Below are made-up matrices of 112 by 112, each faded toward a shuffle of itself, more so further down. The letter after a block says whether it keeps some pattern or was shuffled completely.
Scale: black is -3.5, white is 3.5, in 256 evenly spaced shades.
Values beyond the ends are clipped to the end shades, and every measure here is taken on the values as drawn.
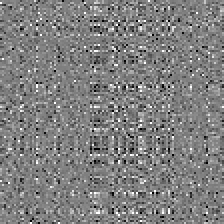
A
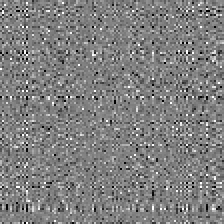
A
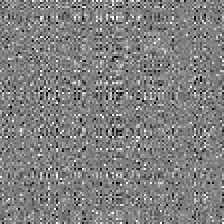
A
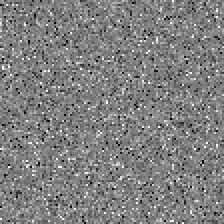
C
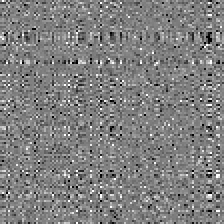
A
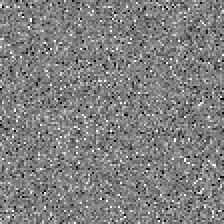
C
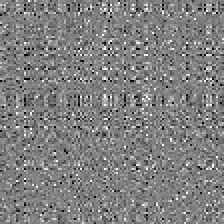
A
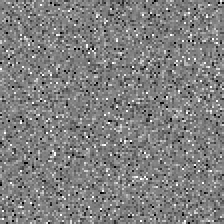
C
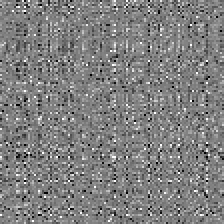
A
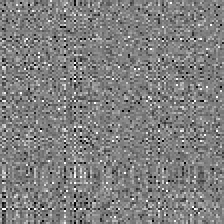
A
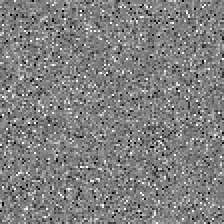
C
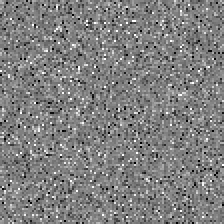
C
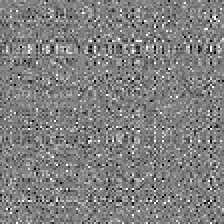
A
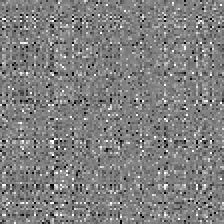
A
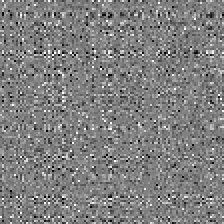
A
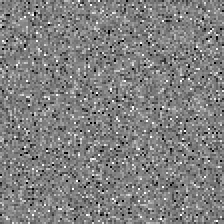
C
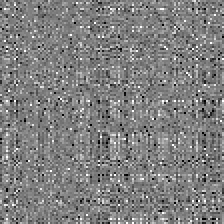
A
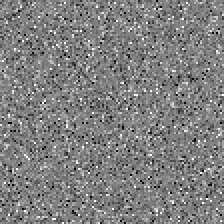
C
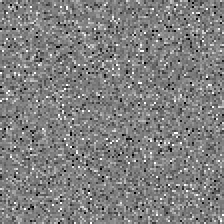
C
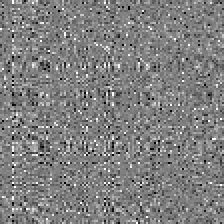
A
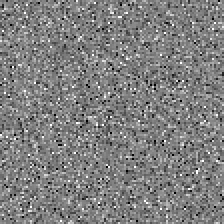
C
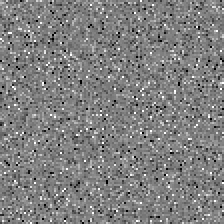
C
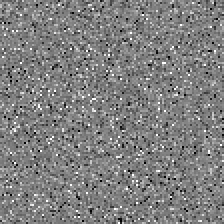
C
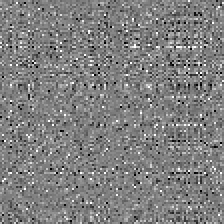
A
